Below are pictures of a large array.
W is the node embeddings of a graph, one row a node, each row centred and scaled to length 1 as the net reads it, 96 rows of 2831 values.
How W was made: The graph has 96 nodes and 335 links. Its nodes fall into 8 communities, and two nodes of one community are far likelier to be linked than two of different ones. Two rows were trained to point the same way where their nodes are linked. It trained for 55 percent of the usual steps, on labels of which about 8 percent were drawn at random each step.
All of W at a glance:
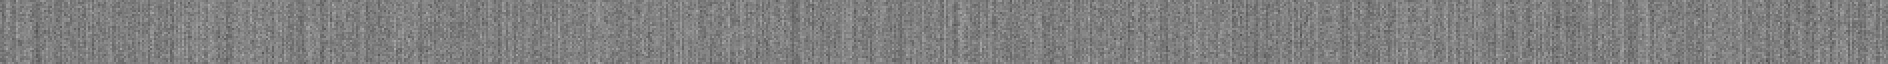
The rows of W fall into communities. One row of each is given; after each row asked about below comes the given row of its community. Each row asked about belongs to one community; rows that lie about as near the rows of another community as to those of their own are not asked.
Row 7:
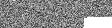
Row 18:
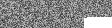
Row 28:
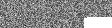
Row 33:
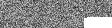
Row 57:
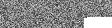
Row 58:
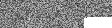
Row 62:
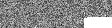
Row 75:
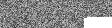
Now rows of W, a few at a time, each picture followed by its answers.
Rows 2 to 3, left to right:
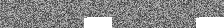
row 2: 62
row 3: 33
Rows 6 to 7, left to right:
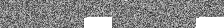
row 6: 28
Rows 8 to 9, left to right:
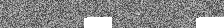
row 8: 75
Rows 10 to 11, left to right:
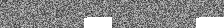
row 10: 58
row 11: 7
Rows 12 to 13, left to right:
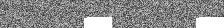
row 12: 28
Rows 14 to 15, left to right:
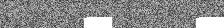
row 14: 75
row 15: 7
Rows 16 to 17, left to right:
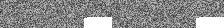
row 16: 7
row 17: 62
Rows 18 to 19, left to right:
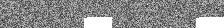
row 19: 7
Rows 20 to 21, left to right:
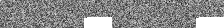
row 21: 62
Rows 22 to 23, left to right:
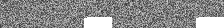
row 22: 58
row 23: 28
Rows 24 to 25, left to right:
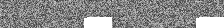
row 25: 62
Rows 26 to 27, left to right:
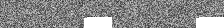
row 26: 7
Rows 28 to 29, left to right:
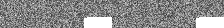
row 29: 62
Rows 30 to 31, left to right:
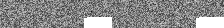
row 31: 62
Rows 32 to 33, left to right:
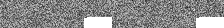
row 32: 75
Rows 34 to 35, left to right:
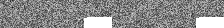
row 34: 75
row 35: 33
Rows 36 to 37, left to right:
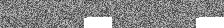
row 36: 75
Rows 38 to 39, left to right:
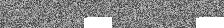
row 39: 33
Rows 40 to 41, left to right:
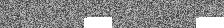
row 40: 58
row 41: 33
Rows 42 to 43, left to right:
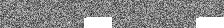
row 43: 33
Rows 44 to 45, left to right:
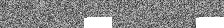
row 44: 18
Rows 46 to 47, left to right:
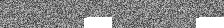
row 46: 7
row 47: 75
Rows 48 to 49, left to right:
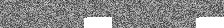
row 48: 7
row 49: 18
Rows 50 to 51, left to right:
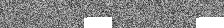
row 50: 58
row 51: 57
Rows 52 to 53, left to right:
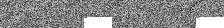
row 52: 33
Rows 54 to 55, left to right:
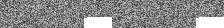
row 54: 58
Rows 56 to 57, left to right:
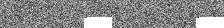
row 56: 18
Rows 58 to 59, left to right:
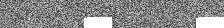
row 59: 57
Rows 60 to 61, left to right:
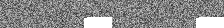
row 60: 57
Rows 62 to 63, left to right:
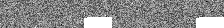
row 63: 57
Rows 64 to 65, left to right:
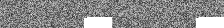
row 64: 33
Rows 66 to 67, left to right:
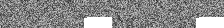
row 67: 57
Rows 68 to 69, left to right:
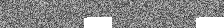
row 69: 33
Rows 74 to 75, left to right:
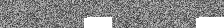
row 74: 33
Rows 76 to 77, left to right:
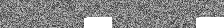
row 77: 28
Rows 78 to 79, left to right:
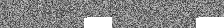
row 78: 57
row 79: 28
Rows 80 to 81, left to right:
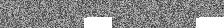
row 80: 75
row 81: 18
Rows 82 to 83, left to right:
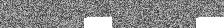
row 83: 28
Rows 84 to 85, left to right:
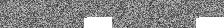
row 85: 33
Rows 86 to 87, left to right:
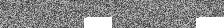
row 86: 28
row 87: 75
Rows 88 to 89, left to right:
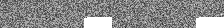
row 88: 58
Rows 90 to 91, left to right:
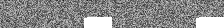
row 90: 75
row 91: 7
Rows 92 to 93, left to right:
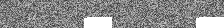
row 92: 58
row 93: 62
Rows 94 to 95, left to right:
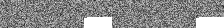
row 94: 62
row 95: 28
